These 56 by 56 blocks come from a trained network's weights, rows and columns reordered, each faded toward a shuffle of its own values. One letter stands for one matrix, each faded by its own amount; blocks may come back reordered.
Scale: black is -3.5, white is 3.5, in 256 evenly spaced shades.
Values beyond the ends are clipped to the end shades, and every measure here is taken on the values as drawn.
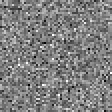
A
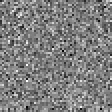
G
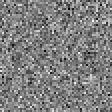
G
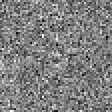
A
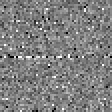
A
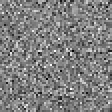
G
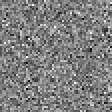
G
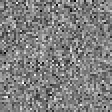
A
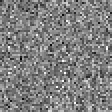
G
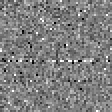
A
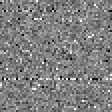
A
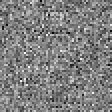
G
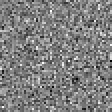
G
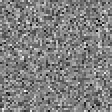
A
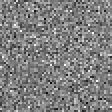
A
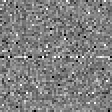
A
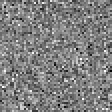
A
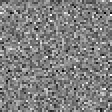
G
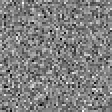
A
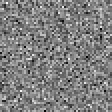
A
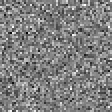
G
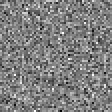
G
